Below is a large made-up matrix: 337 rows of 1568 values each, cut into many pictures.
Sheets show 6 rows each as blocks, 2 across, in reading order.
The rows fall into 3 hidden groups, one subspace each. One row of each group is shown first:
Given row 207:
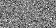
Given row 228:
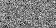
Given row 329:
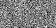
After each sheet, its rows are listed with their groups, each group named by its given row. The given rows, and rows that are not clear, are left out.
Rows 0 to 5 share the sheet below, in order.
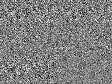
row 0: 329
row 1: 329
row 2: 329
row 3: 207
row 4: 329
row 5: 228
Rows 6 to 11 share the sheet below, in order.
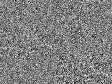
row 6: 329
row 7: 228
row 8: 207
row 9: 329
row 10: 329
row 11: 207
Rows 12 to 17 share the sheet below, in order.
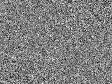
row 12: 228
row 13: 207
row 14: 228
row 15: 329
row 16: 207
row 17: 228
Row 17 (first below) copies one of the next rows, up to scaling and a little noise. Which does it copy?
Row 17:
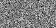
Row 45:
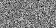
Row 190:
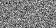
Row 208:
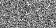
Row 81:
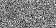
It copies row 45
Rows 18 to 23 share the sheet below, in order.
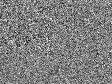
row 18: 207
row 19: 207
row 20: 329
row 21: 228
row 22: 228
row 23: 207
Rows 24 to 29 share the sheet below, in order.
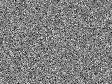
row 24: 329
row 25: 228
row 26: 207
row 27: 228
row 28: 228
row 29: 228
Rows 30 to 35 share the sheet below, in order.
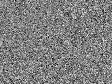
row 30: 329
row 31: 329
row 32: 207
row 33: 329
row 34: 207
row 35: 228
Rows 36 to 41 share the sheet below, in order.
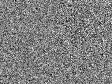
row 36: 329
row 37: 207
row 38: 207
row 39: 329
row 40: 207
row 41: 329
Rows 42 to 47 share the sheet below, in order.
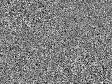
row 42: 228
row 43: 228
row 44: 207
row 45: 228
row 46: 329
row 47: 329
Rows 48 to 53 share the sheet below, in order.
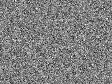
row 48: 329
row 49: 207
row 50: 228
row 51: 228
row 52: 207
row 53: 329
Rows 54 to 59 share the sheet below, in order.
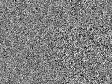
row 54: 329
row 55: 329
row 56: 228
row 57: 207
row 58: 228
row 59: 228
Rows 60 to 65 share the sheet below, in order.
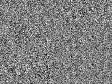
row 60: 228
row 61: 329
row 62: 329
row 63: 329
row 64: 329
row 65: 329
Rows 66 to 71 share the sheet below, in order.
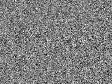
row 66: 329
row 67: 207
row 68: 329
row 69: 329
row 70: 329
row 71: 228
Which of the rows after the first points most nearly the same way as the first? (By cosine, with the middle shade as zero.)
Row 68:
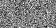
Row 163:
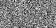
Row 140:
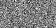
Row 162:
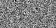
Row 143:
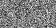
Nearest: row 143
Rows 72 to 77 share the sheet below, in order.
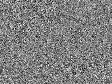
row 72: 207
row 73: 228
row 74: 329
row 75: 329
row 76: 207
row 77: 329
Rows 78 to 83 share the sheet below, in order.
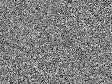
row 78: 329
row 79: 207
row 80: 228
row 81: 228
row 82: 207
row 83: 207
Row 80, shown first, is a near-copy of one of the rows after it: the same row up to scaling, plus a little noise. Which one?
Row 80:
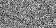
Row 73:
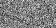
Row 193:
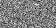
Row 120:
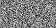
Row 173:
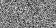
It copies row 73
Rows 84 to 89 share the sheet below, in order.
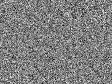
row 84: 228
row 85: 329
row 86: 207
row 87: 329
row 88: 207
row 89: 207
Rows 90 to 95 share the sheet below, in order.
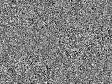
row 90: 207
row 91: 329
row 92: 228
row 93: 207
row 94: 329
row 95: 329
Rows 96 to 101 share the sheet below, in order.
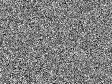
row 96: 207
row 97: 228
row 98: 207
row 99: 228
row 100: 228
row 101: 207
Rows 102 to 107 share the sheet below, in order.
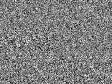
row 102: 329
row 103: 207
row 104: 329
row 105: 329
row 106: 207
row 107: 207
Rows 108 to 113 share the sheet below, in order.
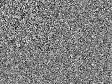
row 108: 228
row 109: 207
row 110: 329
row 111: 329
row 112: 228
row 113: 329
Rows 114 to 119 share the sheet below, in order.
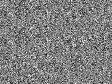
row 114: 329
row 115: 329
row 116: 329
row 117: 329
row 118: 207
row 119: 329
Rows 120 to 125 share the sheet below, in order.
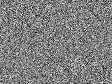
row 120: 228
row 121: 207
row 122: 228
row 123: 329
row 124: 207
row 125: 329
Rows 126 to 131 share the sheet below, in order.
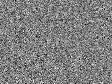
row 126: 329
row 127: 207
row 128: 329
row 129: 207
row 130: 228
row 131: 329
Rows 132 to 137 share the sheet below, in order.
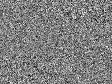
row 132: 207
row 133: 329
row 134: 329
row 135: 207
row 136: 207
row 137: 228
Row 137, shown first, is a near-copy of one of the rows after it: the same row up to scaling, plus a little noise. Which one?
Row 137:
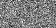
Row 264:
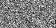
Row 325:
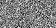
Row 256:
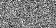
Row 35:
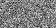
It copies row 256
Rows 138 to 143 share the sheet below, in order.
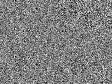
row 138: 329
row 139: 228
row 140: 329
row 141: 228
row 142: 329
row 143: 329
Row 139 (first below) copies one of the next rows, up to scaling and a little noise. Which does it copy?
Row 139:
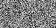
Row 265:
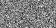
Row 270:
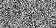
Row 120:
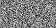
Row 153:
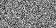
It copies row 270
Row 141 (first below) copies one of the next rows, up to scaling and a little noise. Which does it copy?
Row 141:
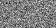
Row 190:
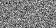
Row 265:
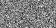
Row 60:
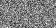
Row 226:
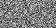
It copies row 190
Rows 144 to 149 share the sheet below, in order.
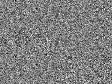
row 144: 329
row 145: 207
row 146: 329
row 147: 207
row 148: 329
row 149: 207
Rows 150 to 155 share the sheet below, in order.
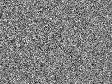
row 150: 207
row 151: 228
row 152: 329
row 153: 228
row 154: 228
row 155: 329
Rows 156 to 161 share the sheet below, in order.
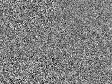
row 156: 207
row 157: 228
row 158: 329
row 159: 228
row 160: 207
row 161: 228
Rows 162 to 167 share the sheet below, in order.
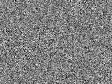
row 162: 329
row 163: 329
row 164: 228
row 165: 207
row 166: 329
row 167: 207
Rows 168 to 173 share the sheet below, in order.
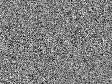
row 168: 228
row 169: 329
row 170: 228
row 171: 329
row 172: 207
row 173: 228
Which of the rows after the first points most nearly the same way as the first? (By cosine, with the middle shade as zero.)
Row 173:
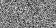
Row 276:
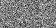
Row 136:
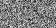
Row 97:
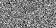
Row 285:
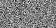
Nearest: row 276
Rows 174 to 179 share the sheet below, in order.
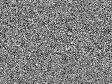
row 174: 207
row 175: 207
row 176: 228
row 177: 207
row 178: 329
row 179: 228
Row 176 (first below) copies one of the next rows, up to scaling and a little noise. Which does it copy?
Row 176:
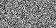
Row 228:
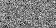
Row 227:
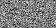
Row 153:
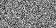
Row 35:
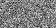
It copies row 153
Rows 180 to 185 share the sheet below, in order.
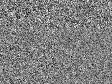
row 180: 329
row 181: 207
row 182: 207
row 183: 228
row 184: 207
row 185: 329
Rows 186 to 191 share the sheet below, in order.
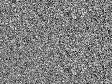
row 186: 207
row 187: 329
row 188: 329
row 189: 207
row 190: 228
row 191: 329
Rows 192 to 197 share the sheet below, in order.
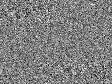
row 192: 329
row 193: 228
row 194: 329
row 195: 207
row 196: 207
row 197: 329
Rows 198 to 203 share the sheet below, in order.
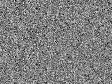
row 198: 329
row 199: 207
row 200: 228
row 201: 228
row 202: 329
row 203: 207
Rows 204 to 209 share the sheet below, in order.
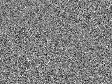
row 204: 228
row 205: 228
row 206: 329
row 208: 228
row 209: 207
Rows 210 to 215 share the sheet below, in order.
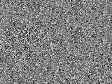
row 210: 228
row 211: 329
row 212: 228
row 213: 329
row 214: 329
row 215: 207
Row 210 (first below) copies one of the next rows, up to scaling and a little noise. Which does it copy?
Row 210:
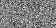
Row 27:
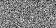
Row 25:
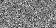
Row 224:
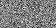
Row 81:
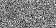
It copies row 224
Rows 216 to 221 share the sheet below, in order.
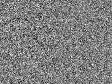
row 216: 228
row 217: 207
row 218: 207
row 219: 329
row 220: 207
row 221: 329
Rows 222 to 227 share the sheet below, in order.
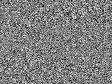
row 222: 228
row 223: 329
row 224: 228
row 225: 329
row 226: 228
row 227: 228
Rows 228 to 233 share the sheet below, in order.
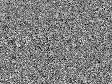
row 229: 207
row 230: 329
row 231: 329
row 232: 207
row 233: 228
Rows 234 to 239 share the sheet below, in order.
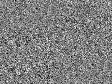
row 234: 329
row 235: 207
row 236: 329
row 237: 228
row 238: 329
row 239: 329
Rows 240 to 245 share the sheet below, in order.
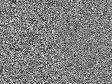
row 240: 207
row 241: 329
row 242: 207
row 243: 228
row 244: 207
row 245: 228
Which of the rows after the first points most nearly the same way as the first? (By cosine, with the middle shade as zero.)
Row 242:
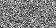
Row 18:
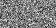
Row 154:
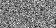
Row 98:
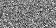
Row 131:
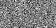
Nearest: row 98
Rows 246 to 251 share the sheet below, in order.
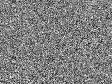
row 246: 207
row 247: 228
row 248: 228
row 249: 228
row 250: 207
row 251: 207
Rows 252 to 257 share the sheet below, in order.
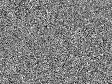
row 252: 329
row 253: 207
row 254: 228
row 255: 329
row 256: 228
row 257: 228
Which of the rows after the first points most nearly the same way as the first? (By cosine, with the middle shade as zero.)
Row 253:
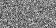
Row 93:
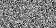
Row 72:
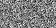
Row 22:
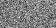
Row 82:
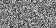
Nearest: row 82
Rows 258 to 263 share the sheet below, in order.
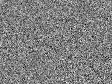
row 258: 228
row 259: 207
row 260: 207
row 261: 329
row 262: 228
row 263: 207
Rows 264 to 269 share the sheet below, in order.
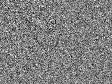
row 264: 228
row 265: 228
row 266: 207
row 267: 207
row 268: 329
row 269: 329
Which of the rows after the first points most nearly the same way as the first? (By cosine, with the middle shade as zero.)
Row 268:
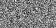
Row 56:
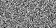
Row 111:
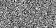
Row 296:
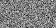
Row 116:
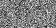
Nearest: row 111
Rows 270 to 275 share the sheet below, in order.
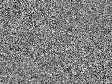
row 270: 228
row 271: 329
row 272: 207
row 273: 207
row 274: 207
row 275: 329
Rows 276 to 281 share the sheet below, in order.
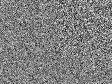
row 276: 228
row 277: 207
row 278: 228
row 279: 228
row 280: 207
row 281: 228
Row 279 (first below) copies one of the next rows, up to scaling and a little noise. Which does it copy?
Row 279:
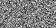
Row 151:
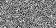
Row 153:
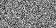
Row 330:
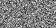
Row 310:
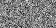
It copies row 330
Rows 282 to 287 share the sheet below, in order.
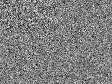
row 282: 207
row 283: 228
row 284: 228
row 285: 329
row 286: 329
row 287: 207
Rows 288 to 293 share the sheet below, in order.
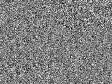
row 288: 228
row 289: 207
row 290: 329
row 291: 329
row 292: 329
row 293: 329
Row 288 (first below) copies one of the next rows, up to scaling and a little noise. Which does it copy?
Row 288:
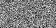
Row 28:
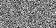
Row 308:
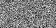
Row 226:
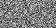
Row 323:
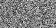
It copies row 308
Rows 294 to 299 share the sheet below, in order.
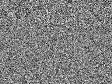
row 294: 329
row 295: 207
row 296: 228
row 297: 207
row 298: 228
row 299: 207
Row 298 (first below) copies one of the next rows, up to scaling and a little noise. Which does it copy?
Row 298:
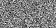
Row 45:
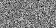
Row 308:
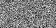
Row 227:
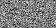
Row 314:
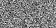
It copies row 314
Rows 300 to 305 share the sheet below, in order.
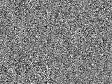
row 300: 329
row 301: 207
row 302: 329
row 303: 329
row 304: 329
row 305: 329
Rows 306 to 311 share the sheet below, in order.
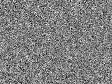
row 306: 228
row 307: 329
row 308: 228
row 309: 329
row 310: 228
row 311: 207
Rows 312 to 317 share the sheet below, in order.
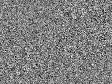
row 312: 207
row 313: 329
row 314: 228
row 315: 228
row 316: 329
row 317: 329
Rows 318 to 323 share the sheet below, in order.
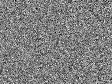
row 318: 329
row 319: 207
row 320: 228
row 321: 207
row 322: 207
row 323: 228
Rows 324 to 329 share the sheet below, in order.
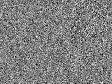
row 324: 207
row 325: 228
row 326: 329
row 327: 329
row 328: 329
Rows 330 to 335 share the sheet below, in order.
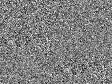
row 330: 228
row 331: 207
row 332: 329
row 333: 329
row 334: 207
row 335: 329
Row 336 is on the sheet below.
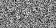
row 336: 329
